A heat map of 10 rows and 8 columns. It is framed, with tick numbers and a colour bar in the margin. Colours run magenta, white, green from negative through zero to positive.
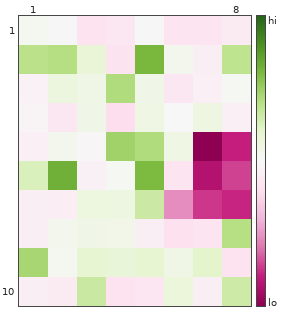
Roughest part: top middle. Odd patch: lower, in the middle right. Average level on the scale: 50%. Ninth with the lowest average: middle right.
